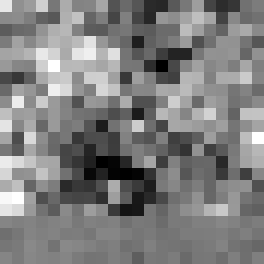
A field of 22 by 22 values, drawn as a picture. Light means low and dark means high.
Overall the values sit about 50% of the way up the scale. Neither half mirrors the other. A horizontal seam about 80% of the way down splits the table, and the bottom part is calmer. No single row or column stands out from its neighbours. The histogram is bell-shaped.
